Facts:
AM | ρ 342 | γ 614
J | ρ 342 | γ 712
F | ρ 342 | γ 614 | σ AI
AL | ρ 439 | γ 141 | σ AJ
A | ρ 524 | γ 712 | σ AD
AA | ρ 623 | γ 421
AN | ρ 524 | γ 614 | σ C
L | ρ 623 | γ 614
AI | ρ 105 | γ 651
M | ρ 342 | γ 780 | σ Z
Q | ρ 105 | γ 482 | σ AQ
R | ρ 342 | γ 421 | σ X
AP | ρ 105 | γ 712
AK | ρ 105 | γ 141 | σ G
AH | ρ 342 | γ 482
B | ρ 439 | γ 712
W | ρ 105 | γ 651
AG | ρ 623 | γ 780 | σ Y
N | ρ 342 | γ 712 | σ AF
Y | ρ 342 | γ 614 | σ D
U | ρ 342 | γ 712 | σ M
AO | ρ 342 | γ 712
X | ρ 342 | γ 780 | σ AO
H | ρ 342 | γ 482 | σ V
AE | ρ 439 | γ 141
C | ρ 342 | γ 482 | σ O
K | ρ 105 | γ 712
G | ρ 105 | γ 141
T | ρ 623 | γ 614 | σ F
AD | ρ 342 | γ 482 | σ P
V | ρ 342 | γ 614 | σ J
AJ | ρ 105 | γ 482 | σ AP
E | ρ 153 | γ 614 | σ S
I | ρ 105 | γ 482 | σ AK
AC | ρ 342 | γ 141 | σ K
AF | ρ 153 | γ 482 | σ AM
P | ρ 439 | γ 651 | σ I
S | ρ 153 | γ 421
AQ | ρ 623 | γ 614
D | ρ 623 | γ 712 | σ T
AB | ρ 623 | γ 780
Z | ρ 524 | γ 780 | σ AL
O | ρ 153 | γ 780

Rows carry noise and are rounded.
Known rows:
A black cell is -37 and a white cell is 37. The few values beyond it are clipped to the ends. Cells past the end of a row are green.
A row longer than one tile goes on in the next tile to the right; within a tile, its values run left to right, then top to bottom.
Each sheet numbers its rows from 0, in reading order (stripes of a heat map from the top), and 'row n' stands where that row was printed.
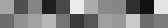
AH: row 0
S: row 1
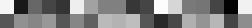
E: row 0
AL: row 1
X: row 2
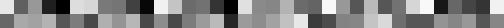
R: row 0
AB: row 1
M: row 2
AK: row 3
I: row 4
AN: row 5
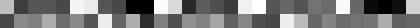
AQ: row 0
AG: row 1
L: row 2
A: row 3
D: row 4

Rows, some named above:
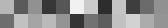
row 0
AJ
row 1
P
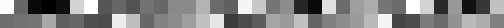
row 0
D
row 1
A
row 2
AK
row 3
AA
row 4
G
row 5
W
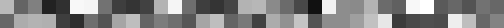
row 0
AC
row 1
B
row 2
B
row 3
O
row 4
AK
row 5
A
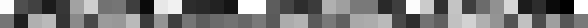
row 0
U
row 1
Z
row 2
F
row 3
N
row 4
AE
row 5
P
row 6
Y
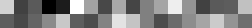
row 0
AI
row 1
AD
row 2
AP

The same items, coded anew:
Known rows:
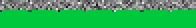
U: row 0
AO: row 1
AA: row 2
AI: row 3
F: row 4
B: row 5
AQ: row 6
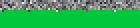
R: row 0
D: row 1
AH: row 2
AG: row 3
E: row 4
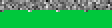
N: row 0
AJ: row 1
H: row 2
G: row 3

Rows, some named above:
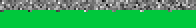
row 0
AP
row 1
A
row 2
AP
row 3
I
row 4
AC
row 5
AJ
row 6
W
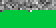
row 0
N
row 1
T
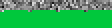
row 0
Y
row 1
AK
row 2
P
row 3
N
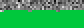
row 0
AJ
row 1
Z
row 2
AG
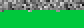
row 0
AE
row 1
AD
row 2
AL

